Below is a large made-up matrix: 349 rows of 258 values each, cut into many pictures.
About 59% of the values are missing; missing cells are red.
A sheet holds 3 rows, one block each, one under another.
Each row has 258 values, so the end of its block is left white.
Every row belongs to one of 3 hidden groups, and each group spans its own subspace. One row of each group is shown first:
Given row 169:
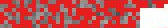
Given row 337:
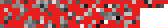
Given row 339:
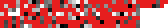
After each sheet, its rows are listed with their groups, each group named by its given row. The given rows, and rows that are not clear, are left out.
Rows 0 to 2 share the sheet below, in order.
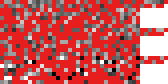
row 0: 337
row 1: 337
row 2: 339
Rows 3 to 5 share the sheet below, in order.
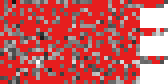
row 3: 337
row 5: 339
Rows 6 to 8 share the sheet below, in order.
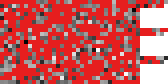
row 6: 339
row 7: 337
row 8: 337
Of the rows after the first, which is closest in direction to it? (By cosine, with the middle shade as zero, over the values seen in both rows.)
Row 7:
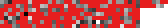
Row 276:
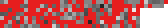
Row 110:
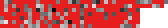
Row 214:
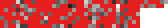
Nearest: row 110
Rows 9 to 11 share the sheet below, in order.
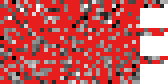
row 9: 339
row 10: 339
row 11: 337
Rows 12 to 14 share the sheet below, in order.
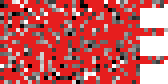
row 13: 337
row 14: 339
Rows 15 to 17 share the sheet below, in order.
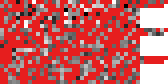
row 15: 169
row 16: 169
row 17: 337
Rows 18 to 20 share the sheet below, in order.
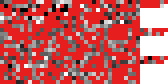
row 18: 169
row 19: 169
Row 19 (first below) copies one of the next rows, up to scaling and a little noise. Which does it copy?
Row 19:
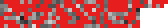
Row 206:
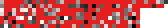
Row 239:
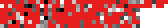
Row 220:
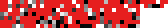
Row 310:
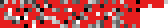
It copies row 310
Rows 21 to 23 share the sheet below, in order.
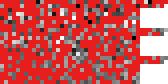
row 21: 169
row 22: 339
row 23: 169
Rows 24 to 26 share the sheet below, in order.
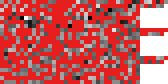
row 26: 337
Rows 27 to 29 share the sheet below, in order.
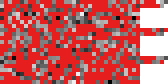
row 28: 339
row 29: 337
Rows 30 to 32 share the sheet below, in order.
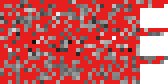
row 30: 339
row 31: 339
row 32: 337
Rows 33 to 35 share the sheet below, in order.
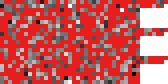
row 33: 337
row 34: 337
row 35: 337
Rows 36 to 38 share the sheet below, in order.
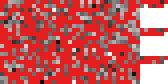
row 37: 337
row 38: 337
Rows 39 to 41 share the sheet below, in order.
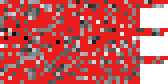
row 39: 337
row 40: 339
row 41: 339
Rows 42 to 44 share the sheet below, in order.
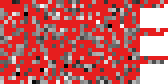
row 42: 337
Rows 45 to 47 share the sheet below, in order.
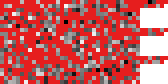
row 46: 339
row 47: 169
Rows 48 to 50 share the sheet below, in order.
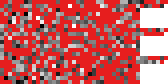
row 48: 337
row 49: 169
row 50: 339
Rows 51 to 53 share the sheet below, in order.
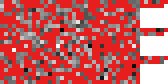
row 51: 337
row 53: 337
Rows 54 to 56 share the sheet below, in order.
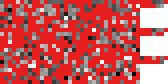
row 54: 169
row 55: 337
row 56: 337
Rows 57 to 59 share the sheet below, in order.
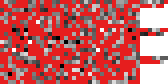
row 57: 169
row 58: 337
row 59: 339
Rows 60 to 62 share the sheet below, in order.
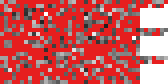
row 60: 169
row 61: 339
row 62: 169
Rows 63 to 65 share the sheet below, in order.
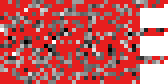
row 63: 169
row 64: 169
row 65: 337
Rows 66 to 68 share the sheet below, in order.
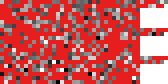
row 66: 339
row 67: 169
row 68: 169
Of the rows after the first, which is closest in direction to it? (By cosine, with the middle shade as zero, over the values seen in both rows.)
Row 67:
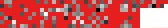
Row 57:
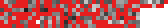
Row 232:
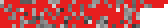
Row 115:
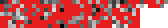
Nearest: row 232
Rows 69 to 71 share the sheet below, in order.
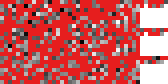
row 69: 339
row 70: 339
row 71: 169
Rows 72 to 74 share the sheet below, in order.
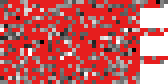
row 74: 339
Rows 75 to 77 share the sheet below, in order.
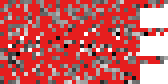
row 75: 339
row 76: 339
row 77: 169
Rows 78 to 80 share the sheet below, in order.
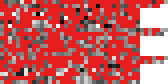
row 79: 169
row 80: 169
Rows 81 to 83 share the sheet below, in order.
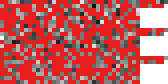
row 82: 339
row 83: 339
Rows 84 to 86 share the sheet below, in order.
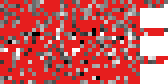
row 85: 339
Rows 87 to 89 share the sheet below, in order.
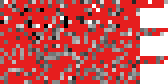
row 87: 169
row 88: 339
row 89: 339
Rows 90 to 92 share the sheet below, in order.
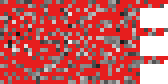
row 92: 169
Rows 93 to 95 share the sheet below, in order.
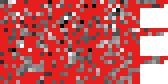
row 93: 339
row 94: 169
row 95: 337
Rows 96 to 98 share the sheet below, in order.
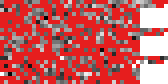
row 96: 337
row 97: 337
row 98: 339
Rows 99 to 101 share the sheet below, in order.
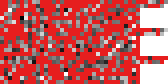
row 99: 169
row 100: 337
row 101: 169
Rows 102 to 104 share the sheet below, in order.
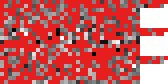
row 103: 339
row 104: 339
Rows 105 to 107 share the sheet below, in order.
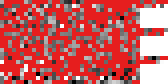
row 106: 169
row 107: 337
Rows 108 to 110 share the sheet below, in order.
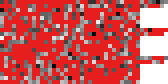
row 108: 169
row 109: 169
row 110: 339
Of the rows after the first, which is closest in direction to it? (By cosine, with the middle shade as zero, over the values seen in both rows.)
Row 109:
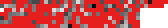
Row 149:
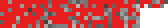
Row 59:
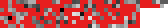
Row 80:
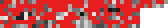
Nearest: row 149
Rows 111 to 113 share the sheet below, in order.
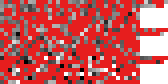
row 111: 337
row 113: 339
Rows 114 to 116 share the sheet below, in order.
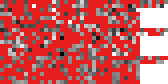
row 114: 339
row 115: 339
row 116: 169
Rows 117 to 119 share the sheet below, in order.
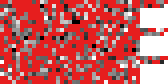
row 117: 337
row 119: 339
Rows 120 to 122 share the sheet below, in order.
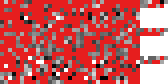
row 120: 169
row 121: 337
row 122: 339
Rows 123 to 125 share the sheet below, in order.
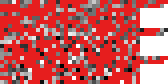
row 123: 337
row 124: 337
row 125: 337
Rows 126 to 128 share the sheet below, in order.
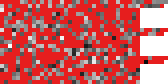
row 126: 339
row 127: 339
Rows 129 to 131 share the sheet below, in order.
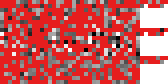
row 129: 339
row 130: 339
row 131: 169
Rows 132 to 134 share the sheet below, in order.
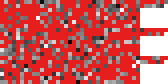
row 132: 337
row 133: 337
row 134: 339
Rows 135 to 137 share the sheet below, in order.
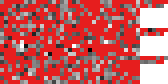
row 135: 337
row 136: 169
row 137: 337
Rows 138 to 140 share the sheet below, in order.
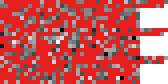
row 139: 339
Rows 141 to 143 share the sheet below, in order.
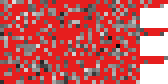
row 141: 337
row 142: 337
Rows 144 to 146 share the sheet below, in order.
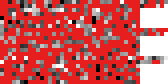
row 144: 339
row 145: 337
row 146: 337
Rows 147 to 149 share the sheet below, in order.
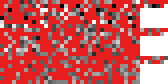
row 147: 169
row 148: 339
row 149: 339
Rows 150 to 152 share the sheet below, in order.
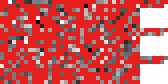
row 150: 337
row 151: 337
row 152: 339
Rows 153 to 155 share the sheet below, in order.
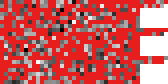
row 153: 339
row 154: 169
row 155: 339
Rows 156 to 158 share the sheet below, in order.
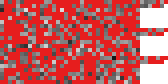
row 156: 339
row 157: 337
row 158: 169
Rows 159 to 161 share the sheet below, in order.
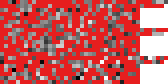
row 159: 337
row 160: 169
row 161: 337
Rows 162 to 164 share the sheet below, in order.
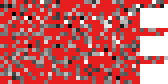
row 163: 169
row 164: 337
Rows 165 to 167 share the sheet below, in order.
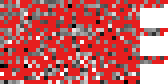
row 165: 337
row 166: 339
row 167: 169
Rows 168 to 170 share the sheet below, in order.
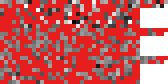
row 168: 339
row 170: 169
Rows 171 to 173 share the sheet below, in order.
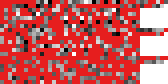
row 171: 339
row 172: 337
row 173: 337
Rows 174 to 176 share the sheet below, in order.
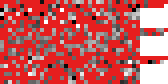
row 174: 339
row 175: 337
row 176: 337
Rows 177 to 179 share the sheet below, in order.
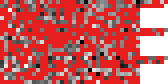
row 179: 339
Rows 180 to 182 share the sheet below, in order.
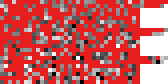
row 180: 337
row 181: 337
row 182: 339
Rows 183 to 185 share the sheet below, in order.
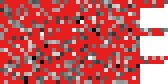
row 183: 337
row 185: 169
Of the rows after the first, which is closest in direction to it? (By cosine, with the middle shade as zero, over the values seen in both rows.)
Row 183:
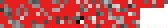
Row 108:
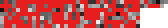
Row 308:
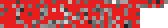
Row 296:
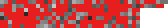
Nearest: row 296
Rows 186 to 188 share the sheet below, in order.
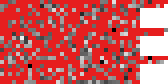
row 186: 169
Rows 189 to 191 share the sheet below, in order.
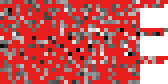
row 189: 169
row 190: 169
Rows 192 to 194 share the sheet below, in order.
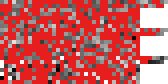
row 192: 337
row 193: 339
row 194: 339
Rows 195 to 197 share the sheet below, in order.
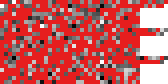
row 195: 337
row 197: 337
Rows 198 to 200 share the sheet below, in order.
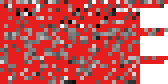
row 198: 339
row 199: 169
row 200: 337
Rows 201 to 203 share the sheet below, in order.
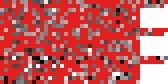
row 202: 169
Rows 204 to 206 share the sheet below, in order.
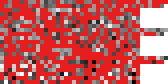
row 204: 337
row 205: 339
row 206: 169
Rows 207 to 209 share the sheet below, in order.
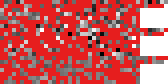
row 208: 337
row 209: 337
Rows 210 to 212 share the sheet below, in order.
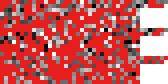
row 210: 339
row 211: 337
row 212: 169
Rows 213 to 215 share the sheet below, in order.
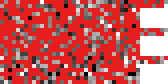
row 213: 337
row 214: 337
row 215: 169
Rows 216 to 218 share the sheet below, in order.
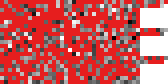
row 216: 339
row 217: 339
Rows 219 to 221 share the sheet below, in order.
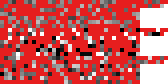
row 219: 169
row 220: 169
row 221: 337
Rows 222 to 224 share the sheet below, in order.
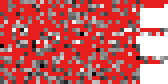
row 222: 339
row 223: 337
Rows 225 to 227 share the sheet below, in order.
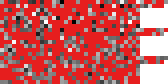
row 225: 339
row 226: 339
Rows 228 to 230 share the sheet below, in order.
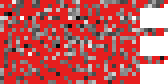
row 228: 337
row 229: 169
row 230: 339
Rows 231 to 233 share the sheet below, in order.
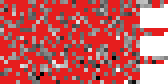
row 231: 337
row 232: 169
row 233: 169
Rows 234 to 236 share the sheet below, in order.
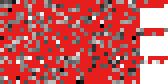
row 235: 339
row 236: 337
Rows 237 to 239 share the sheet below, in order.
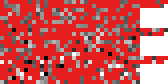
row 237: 339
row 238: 337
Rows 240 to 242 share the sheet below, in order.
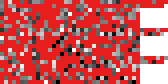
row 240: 337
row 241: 339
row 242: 169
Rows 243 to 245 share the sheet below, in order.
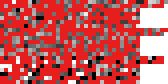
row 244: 169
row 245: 337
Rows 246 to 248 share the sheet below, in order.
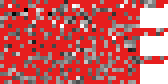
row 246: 339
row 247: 339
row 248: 337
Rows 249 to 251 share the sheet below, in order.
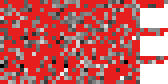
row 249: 339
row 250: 339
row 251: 169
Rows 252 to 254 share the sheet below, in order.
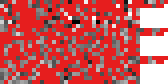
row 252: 337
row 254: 337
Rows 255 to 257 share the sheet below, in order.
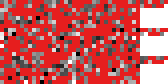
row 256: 339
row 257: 337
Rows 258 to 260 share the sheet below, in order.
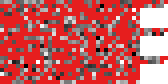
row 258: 337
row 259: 169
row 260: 339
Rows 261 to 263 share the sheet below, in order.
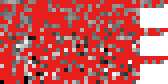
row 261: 337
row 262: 337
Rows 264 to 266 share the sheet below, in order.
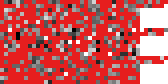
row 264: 337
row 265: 337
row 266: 169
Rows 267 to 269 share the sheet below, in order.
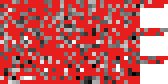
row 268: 339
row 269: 169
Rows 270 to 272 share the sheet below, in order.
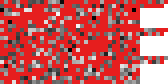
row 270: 339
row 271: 339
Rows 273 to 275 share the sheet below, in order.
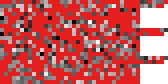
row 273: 337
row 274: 337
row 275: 337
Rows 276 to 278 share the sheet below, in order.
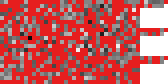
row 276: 337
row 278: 339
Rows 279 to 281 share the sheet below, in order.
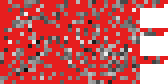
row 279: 337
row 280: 339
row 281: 337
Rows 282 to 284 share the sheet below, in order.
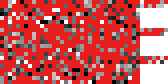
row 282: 337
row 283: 339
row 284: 339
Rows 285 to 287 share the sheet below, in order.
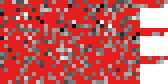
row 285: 337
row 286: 339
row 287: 169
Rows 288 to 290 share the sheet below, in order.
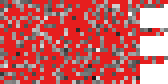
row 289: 337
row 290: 337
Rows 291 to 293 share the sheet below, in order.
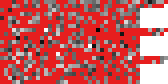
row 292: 169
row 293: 337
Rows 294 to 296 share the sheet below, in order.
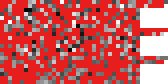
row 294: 339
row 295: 339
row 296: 169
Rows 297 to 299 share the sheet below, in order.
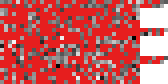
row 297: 169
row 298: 339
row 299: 337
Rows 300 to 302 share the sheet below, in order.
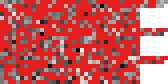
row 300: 337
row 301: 337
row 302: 337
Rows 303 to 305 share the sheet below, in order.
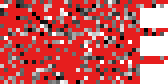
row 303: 337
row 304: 337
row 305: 339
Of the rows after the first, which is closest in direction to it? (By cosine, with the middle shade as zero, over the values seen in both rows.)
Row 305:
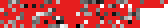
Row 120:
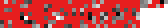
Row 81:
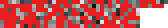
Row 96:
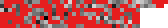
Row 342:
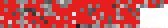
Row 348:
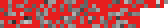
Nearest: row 342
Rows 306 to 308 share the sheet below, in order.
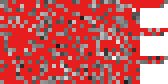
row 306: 339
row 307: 169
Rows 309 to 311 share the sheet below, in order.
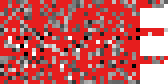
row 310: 169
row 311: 339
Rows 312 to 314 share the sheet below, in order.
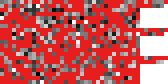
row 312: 339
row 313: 339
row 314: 337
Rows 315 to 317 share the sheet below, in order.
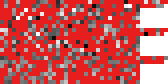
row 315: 169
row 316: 339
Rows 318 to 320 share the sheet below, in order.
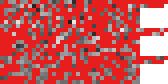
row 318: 339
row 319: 339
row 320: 339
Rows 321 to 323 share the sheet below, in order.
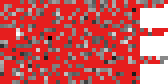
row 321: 339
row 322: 337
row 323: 169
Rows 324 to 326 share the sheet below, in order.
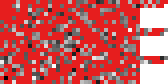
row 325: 337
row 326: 339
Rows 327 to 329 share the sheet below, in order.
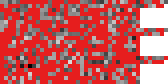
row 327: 339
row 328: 339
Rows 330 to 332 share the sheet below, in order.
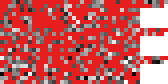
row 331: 337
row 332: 169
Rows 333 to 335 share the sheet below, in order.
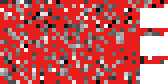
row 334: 169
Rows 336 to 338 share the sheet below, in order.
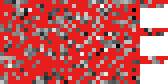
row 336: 337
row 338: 169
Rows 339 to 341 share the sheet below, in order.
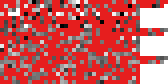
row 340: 339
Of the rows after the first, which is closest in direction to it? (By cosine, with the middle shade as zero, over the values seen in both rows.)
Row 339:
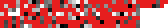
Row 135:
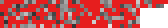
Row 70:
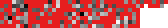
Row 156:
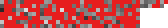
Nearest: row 156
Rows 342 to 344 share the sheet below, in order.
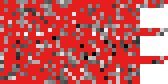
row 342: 339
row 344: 169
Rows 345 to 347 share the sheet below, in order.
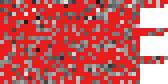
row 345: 169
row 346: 337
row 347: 169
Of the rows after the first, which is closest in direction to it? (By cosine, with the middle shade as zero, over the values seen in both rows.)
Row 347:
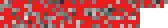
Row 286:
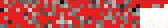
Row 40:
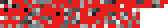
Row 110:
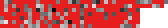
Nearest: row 286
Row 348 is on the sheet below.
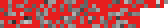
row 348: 169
